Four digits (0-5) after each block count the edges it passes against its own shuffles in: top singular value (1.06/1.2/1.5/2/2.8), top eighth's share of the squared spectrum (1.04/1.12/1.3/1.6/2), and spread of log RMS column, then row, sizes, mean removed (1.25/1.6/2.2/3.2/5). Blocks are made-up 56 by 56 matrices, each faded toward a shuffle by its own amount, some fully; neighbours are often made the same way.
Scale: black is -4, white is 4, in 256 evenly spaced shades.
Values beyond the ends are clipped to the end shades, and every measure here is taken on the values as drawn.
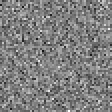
0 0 0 0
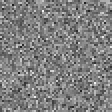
0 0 0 0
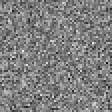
0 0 0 0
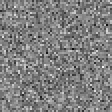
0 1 0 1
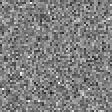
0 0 0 0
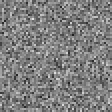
1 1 0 0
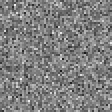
0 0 0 0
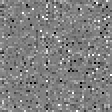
3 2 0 0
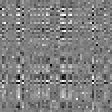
5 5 3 3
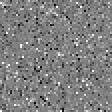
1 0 0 0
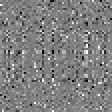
4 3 2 1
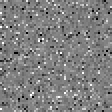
0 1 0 0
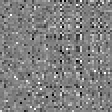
4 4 2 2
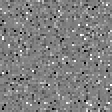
2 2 0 0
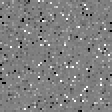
0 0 0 0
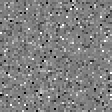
1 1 0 0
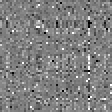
4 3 2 1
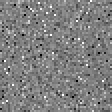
0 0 0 0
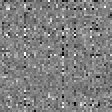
2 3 3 2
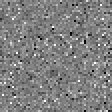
0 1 0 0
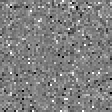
1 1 1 1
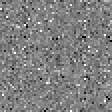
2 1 1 0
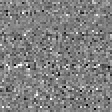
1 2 0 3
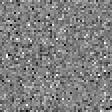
1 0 0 1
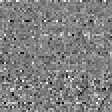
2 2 0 3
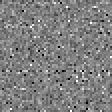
1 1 0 1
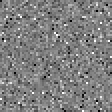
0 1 0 1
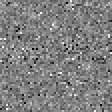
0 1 0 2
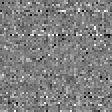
2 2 0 3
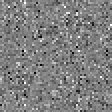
3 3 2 1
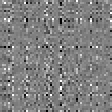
4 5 3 2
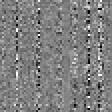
3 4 4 0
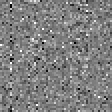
2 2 2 0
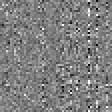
3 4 3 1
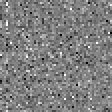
2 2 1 0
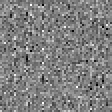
3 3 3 0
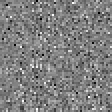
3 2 2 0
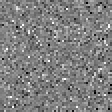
1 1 0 0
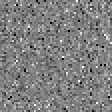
2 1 0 0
